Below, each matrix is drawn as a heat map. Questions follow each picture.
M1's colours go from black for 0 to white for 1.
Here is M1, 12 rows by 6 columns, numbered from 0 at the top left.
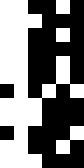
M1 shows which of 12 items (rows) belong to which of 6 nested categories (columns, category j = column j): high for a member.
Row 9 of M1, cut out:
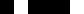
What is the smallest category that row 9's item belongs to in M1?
5
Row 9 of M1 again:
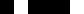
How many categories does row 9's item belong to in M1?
2
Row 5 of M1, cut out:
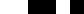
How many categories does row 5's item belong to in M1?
3
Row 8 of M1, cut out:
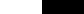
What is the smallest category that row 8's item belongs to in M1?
2
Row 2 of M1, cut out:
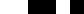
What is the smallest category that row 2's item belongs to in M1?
4
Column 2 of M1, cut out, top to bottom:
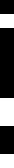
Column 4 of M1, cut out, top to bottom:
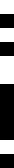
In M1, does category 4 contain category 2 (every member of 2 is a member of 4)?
no
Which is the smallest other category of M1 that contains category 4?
0
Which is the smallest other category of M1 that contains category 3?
5
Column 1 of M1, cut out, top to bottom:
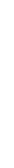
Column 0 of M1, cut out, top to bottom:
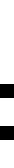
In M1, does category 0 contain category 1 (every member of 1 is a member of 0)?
no
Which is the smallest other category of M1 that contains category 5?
1
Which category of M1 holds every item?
1
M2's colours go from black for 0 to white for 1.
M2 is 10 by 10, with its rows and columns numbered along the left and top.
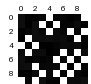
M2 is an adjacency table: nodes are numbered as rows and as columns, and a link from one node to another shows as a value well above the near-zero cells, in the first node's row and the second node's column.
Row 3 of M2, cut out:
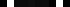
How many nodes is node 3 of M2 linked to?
2
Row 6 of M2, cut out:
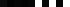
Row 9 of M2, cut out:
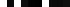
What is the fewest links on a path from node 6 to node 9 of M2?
1
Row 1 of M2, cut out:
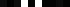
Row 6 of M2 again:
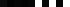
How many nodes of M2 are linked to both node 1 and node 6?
1
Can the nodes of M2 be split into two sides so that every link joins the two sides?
yes
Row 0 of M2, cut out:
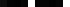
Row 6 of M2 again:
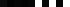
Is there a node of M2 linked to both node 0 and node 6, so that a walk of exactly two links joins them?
yes
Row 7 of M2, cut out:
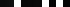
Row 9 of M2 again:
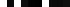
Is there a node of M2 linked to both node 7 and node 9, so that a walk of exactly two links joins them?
yes
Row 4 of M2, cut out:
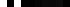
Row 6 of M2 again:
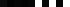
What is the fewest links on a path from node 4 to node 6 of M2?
3
